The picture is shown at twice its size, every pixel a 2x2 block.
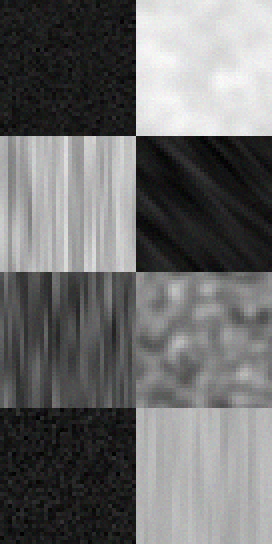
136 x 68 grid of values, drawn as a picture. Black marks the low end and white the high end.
It is made of 4 by 2 panels. Panel 1,1: very low, fine-grained, faint in contrast. Panel 1,2: very high, blotchy, faint in contrast. Panel 2,1: high, streaked downward. Panel 2,2: very low, slanting down to the right, faint in contrast. Panel 3,1: low, streaked downward. Panel 3,2: middling, blotchy. Panel 4,1: very low, fine-grained, faint in contrast. Panel 4,2: high, streaked downward, faint in contrast.
